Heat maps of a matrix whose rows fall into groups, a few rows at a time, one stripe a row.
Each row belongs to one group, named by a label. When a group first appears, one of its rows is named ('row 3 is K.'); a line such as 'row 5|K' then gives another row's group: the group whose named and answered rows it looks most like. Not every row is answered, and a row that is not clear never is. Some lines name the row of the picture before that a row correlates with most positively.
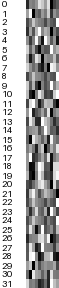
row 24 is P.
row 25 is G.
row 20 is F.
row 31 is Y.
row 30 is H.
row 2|P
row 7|Y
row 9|Y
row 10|F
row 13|G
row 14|G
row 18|F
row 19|F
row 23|H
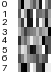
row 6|P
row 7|F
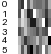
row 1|G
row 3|P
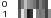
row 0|P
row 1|G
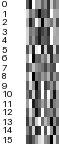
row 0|H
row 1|Y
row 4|Y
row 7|P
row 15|F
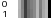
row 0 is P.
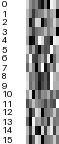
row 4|F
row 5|Y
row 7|G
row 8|Y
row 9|Y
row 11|P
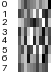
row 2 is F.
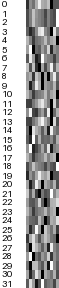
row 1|P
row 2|P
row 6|G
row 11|F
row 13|F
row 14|H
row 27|H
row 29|H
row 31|G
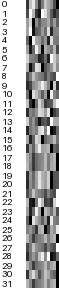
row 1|G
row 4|H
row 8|P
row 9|F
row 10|H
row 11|F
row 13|Y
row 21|P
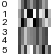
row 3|P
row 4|P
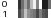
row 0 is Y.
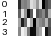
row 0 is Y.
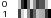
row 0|F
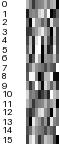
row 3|F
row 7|P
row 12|F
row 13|H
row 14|P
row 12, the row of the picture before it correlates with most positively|0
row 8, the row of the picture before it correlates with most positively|1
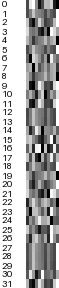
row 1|P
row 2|F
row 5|P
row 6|H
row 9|F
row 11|F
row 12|P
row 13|P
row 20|F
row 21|Y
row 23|H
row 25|Y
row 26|H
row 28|P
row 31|F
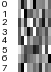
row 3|G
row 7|H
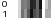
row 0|Y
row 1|Y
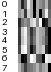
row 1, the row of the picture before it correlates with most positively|0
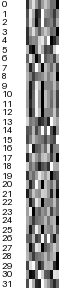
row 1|G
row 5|F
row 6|G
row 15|P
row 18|Y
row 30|F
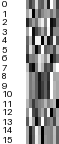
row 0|H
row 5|G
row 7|F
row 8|Y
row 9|Y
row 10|Y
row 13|G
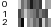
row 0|Y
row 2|H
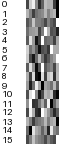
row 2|P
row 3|G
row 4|G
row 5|Y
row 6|F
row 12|G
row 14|H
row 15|P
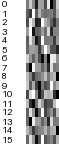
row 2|G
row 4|G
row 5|G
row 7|H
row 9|Y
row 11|F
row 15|G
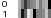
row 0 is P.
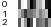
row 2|G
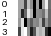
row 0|Y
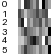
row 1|P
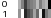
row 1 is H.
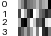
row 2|F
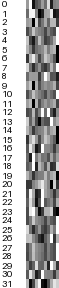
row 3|P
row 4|F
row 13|Y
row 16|G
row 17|H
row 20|F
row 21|G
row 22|G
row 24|P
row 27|P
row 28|P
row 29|H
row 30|G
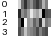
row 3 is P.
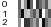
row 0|G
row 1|H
